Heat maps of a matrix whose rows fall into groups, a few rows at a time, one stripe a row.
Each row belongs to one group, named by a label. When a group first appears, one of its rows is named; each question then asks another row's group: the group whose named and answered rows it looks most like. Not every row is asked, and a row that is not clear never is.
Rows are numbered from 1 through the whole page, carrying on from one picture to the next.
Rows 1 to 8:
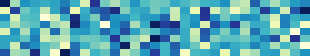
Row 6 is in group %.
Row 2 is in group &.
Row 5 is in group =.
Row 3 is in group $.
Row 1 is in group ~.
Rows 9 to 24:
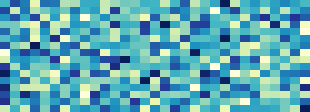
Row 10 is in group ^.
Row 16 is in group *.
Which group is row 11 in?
%
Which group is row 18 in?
^
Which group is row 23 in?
~
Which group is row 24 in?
=
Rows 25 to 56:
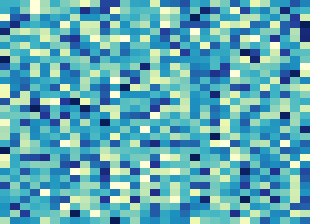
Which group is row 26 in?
$
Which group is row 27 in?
*
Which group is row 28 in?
%
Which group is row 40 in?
*
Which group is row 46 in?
~
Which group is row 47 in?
*
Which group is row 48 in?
=
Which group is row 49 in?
&
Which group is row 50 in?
=
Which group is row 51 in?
&
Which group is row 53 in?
&
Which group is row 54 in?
%
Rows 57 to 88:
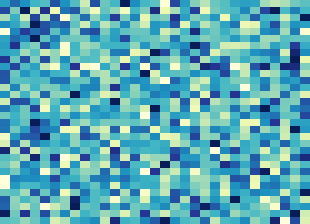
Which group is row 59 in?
=
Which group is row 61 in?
*
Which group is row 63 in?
%
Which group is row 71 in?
&
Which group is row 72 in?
%
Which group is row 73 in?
=
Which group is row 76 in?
*
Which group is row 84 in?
=
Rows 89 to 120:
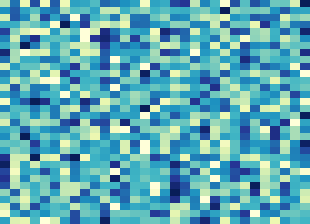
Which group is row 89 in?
=
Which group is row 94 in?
~
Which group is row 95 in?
&
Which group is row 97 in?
&
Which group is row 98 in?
=
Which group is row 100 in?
$
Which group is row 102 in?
%
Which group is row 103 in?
*
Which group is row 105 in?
=
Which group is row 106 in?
=
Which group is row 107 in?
&
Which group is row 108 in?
&
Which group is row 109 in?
=
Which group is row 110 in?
=
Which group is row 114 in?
^
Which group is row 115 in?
~
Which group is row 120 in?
$
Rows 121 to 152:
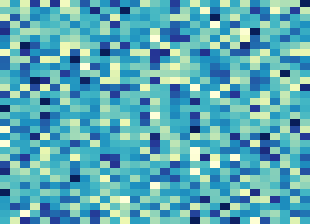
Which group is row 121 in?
=
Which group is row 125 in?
~
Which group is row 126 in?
~
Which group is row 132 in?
*
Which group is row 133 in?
=
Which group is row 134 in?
^
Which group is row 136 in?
~
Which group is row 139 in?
*
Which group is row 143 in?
&
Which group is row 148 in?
~
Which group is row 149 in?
&
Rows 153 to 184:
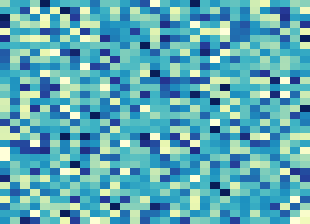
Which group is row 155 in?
$
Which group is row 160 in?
$
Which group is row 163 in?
%
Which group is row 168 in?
=
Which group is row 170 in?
^
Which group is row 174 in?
*
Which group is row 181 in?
=
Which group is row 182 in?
%
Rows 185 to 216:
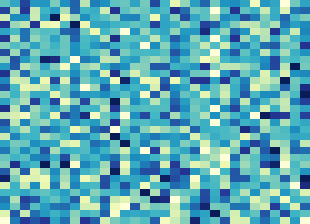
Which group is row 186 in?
^
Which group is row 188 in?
$
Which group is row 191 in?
=
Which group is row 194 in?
%
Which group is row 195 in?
^
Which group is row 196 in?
$
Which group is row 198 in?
=
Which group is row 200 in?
^
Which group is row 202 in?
^
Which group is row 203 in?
&
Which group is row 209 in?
^
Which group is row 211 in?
=
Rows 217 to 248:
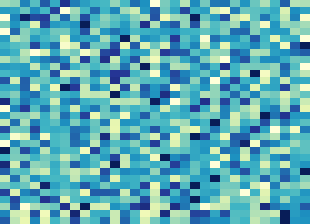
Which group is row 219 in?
*
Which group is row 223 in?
=
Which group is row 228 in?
^
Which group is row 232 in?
*
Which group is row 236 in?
$
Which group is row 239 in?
~
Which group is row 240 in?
^
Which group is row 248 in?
$
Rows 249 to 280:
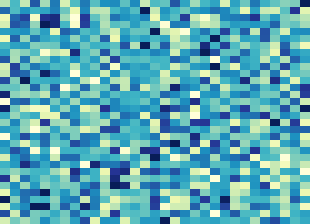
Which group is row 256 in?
$
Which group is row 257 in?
^
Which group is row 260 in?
&
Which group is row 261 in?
=
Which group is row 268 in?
*
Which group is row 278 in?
*
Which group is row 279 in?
^
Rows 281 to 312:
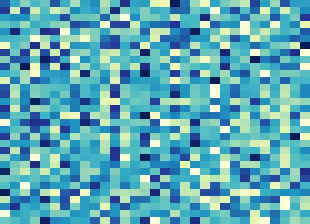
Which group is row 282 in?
^
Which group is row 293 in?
^
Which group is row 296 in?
^
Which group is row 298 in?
*
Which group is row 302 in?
^
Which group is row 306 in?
=
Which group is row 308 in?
$
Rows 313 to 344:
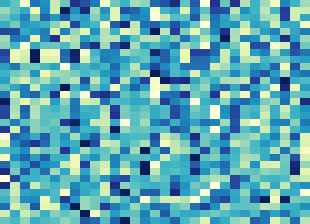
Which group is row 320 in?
$
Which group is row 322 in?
%
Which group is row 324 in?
~
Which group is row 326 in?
~
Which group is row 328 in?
^
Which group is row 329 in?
^
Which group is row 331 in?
^
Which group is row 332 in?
*
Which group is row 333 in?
*
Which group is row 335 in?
*
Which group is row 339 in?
^
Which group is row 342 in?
$
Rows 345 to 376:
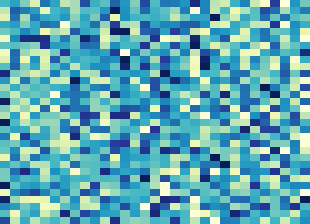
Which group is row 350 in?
*
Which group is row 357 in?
=
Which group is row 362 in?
~
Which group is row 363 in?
=
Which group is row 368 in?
$
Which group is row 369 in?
&
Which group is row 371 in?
~
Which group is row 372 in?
*
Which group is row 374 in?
%
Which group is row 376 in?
^
